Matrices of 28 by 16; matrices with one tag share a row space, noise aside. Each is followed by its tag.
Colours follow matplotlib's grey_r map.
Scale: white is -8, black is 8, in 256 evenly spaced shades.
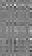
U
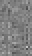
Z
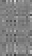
U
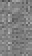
Z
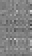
U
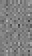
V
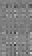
U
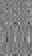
V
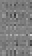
U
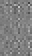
V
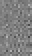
V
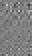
V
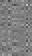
Z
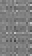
U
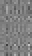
V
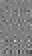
V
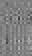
V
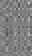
V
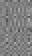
V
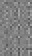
V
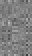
Z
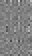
V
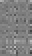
U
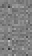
Z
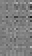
U
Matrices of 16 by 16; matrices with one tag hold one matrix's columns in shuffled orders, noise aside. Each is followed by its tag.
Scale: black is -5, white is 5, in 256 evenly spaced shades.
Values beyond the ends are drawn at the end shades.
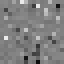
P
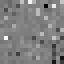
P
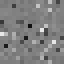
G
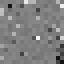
P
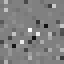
G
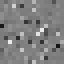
G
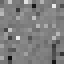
P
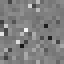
G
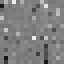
P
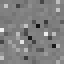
G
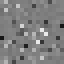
G
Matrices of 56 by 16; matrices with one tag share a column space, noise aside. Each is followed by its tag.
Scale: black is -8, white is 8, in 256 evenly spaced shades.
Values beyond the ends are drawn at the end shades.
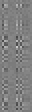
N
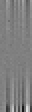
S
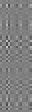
N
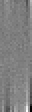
S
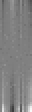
S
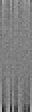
S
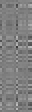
N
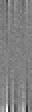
S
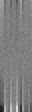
S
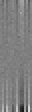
S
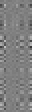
N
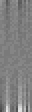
S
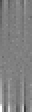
S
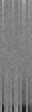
S
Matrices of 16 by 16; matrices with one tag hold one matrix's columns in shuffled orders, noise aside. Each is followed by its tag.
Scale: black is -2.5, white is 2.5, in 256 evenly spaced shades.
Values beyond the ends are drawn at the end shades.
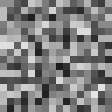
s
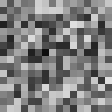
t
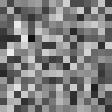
s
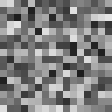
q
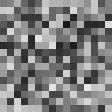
t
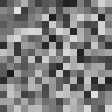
q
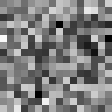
t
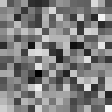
q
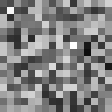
s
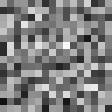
s
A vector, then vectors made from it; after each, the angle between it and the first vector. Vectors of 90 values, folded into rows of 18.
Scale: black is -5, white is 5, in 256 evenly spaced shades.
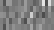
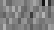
nearly opposite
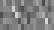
partly opposed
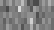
partly aligned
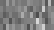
partly aligned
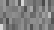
partly opposed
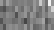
partly aligned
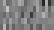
nearly opposite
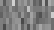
partly aligned
